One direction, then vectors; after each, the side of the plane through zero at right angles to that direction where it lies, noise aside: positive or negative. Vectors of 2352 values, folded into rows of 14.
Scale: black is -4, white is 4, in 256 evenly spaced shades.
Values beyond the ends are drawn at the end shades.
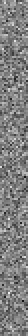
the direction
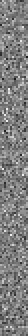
positive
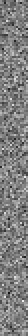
negative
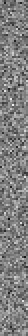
negative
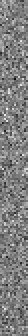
positive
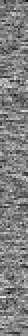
negative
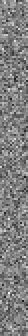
positive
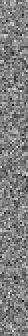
positive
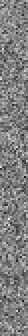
positive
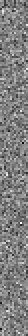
negative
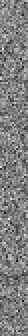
positive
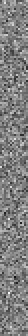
positive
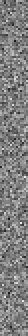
negative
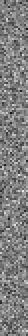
negative
